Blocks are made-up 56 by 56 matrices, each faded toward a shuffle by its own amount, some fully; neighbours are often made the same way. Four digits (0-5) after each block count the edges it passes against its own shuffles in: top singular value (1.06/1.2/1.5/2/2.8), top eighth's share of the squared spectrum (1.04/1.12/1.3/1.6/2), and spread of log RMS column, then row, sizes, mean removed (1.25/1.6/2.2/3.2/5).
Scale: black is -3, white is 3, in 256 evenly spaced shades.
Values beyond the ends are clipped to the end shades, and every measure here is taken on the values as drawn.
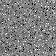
0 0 0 0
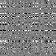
4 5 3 3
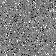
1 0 0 0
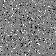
1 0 0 0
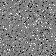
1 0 0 0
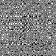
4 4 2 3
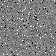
0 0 0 0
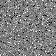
1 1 0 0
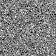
1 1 0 1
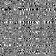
4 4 2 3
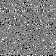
3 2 0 1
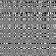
4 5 3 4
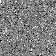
0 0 0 0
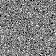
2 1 0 0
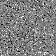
0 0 1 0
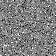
0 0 0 0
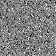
0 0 1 1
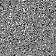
1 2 2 2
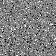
0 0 0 0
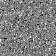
1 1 0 1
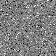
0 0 0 0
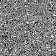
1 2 2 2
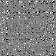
2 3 2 2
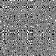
4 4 2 2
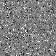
1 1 0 0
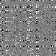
4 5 3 3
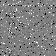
2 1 0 0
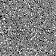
0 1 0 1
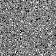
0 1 1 1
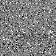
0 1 1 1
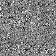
0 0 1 2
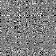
2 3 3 3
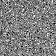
0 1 0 0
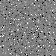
1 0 0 0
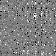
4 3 2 1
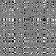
5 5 3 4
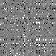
4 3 2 2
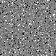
3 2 1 0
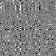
4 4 2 2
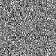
3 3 1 1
